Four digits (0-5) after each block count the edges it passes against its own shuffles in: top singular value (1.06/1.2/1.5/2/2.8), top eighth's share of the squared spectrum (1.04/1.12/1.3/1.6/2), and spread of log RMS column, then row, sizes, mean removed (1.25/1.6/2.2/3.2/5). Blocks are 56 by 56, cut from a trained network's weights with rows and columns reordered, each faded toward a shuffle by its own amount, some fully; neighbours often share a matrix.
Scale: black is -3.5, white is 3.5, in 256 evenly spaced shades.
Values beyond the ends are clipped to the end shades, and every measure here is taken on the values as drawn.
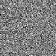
3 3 1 0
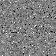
1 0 0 0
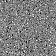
1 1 0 0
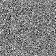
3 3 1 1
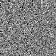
2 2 1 0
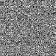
3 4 2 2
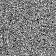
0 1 0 0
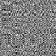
4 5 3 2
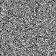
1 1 0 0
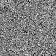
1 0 0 0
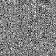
2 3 1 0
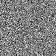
1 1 0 0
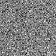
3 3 1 1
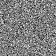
0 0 0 0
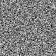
2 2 0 0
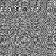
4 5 2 2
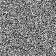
1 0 0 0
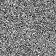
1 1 0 0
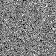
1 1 0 0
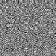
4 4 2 1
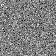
0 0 0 0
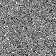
0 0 0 0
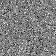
0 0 0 0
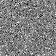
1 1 0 0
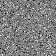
0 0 0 0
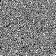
2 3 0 1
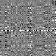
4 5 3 3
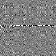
3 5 1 3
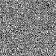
3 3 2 1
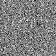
1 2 0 0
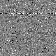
3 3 0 1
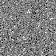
2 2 0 0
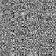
4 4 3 1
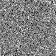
1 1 0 0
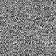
3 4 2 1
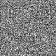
2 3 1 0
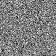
2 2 0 0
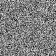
1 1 0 0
